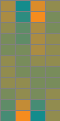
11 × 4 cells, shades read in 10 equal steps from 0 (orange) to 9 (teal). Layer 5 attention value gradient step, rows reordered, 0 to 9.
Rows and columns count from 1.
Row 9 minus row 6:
1 -1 1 0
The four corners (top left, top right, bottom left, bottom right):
3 4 7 4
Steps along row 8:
same up same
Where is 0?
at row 2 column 3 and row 11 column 2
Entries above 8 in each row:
1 0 0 0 0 0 0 0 0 0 1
